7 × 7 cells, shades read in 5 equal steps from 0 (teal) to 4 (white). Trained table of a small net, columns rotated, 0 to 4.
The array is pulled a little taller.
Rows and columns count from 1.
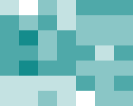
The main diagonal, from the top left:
3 2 2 1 2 2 2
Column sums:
13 13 13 15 13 14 11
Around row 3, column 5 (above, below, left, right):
2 1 1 2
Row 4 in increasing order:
1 1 1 1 1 2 3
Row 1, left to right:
3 4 2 3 1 1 1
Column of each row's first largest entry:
2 4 3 6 5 1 5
